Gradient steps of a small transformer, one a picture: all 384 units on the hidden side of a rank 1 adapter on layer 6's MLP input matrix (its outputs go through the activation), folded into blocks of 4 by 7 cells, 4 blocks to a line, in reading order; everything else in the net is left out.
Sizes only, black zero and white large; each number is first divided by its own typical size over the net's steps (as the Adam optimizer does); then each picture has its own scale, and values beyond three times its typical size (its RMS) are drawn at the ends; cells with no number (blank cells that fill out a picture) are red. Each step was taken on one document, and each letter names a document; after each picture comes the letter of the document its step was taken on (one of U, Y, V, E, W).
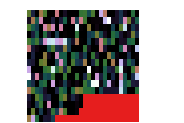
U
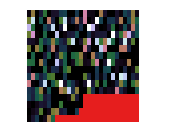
U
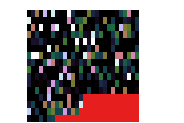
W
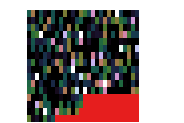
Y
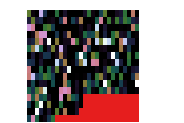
U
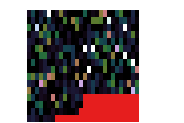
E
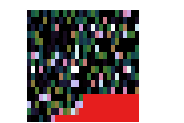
W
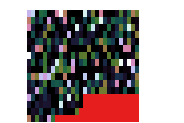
U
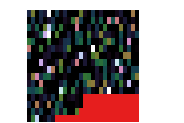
E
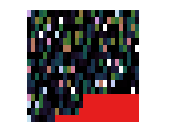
Y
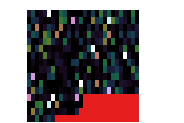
E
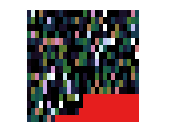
U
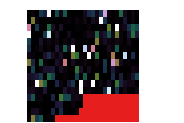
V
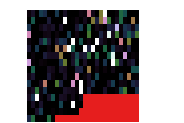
V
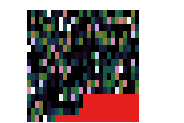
U
